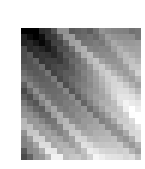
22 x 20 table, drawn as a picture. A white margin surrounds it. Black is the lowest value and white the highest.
Ninth with the highest average: middle right. Slope: up to the bottom right. Ninth with the lowest average: top left. Mirror symmetry: none.
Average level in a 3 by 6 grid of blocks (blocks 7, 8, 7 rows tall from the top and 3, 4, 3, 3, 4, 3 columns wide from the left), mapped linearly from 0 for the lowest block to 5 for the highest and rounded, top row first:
002333
222345
344445
